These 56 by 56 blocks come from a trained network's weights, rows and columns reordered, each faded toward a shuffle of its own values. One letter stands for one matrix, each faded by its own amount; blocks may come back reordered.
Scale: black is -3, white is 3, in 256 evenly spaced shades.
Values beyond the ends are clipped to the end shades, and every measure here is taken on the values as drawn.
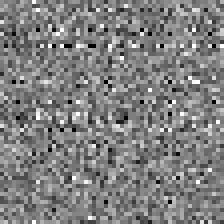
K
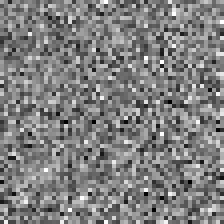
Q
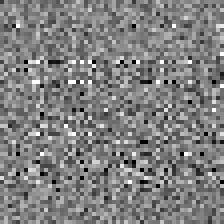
K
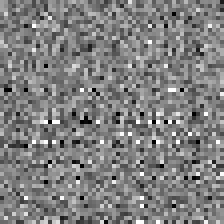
K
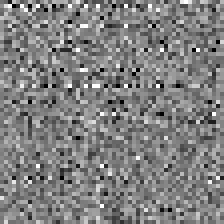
K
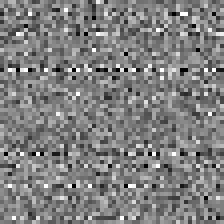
K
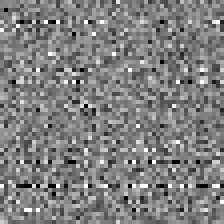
K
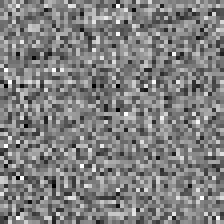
Q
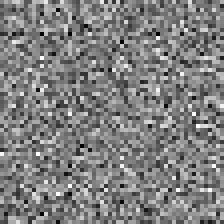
Q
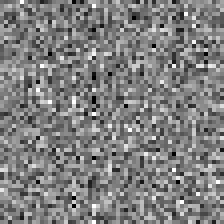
Q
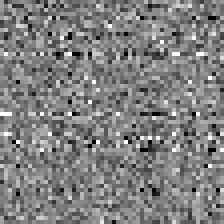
K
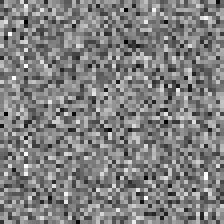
Q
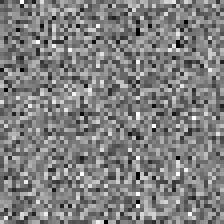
Q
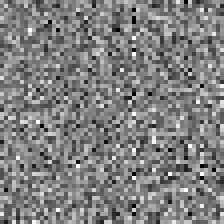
Q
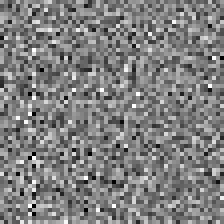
Q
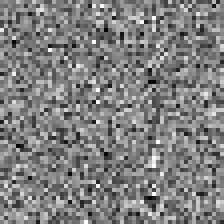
Q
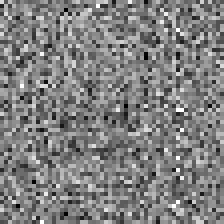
Q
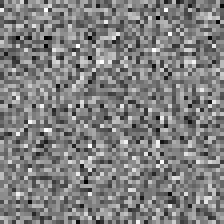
Q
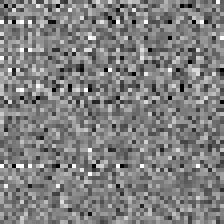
K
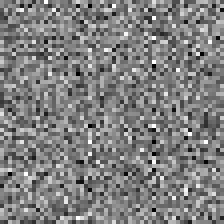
Q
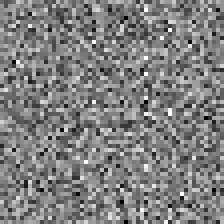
Q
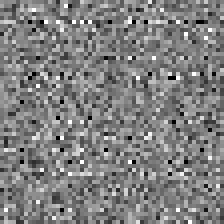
K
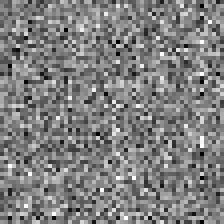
Q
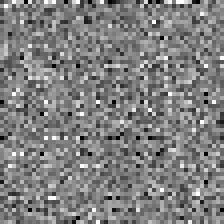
K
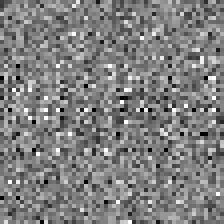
K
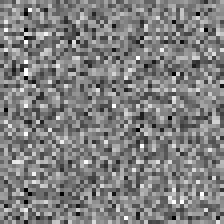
Q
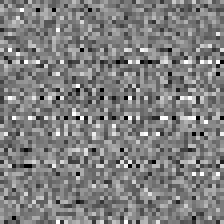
K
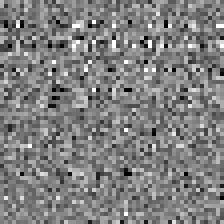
K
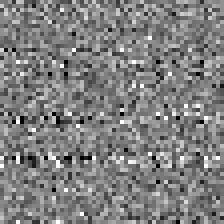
K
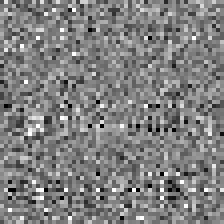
K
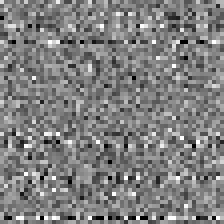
K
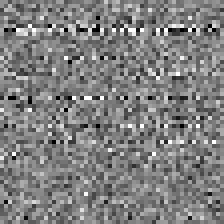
K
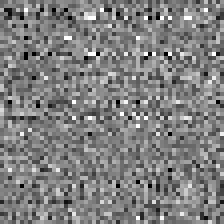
K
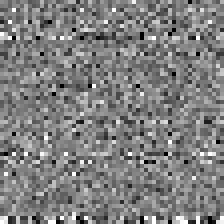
K
